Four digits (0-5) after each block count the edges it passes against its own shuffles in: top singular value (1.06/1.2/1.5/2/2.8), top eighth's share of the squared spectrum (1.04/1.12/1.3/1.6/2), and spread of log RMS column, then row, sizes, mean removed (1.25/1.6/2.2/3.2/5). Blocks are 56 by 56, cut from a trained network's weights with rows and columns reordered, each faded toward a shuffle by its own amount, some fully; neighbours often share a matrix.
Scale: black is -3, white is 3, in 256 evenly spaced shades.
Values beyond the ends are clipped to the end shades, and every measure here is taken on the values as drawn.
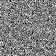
1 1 0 0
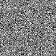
2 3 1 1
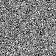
0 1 0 0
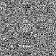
3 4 2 2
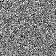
1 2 0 0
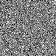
0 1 0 0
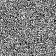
0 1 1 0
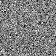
1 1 0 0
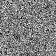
0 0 0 0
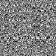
3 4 1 3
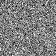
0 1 0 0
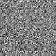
3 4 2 3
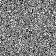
1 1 0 0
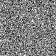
0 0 0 0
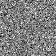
0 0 0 0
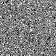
0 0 0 0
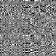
4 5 2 3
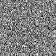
3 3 1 1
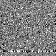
3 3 0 2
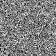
1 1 0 0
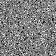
1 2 0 1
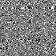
3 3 1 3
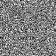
3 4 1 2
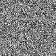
3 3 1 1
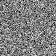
1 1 0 0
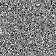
2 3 1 1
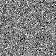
1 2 0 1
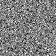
2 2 0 0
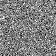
1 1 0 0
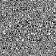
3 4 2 3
